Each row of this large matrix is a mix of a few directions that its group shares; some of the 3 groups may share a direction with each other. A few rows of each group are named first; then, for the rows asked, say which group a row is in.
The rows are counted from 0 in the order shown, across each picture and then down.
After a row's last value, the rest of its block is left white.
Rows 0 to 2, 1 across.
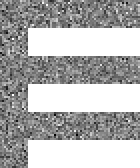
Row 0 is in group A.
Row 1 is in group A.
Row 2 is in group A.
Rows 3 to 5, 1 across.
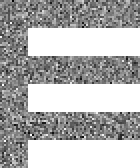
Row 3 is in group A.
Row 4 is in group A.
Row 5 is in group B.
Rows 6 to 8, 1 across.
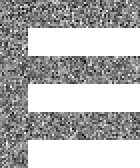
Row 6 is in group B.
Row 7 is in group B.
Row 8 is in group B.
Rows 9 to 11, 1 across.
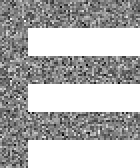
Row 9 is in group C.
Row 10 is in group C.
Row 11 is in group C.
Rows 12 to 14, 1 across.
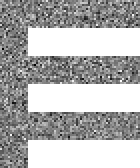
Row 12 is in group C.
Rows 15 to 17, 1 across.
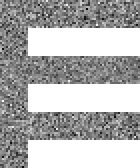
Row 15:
C
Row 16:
A
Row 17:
B
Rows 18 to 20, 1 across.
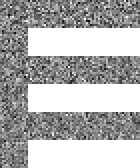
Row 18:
C
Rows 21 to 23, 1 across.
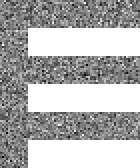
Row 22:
C
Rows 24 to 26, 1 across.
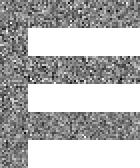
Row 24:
A
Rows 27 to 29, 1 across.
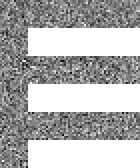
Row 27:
C
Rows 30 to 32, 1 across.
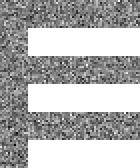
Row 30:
B
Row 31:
C
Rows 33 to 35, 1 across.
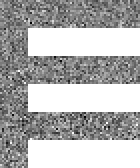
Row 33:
B
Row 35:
B
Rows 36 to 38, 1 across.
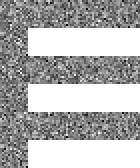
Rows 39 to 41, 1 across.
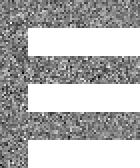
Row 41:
A
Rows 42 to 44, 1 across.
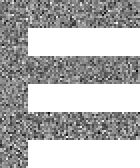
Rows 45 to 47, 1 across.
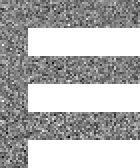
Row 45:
A
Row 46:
A
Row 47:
A
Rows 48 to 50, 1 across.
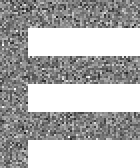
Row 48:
B
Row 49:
C
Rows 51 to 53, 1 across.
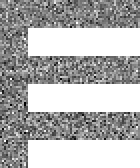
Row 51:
A
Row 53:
C
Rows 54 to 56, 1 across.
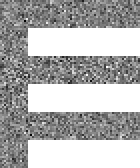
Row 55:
A
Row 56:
B
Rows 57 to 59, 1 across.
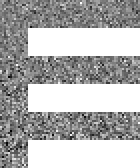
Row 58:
A
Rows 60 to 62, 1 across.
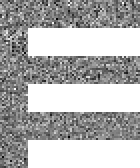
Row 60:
A
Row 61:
C
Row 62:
A
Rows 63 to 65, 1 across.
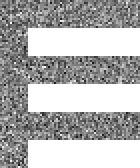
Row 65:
A
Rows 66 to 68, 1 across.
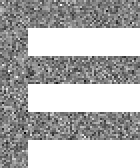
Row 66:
A
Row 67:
C
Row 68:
C
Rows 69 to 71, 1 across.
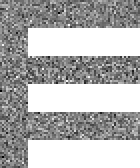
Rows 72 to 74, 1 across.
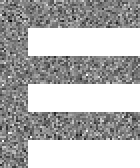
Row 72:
A
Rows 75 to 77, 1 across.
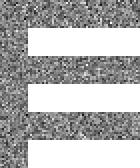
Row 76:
C
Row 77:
A
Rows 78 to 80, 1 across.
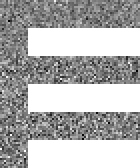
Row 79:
A
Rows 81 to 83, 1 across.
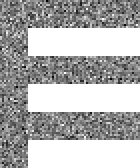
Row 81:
C
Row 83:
C
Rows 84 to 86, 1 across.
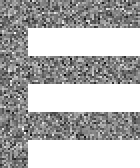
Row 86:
A
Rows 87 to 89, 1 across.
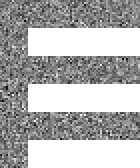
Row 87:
B
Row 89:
B
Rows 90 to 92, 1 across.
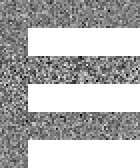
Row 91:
C
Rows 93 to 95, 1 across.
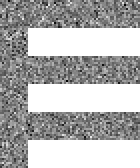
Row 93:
A
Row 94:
C
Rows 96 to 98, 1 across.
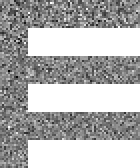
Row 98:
C
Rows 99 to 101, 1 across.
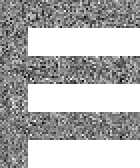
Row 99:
C
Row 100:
B
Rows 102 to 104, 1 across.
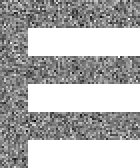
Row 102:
B
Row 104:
B
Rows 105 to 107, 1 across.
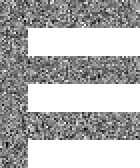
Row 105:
C
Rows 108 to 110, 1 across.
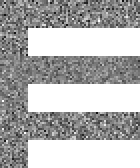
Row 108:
C
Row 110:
C
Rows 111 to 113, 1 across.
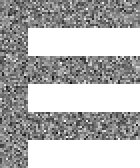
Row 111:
C
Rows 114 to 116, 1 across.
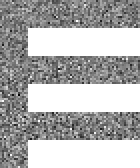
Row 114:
B
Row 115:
A
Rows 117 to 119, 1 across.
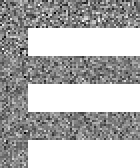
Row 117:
C
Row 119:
C
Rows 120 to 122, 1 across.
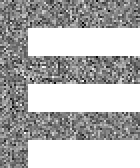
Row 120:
A
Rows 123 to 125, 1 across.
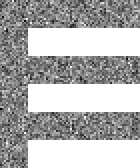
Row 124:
A
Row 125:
B
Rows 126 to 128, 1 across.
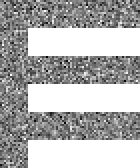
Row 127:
C
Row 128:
A
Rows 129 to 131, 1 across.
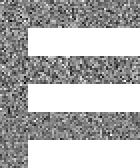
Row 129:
A
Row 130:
A
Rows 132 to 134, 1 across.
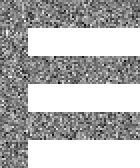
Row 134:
B
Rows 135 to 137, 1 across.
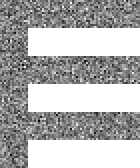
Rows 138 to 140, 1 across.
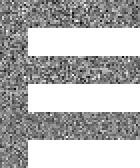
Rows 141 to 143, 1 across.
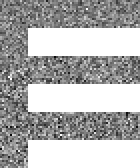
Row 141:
C
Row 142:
A
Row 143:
A
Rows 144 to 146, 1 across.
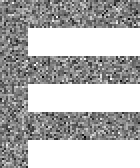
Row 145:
B
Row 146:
C
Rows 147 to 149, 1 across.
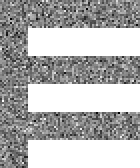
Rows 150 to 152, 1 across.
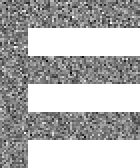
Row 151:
A
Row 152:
B
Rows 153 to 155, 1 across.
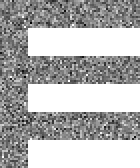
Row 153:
A
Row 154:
A
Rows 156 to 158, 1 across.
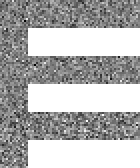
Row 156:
C
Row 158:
C
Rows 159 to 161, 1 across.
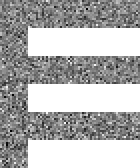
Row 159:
C
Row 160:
A
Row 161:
C
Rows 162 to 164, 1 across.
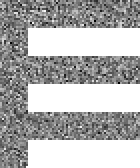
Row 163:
C
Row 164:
C
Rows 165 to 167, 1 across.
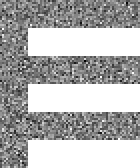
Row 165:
A
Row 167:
C
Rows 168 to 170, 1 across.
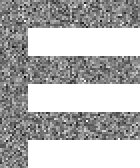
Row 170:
C
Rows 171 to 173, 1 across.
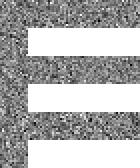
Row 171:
C
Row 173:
B
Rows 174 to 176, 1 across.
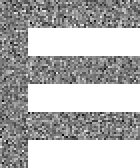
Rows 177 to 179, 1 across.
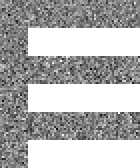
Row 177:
C
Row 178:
A
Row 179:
B
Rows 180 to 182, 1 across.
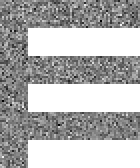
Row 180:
B
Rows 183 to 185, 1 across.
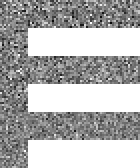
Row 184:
A
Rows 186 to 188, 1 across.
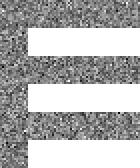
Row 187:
A
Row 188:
B
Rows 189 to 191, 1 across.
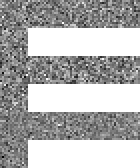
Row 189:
C
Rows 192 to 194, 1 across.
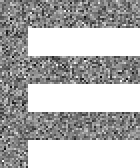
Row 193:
B
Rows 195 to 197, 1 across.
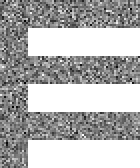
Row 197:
A
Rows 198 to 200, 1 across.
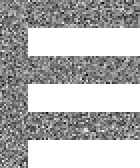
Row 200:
C
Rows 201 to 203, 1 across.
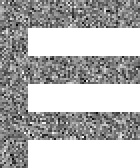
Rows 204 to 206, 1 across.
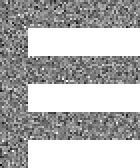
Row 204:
A
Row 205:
C
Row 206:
A
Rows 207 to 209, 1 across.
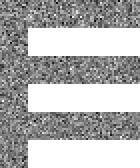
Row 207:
B
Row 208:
A
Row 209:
B
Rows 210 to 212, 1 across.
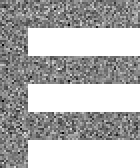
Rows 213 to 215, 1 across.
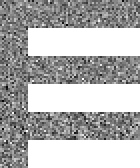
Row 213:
C
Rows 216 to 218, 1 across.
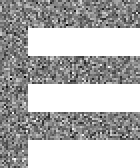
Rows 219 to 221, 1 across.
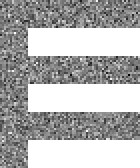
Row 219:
C
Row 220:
B
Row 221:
A
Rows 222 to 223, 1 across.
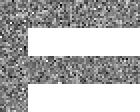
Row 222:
A
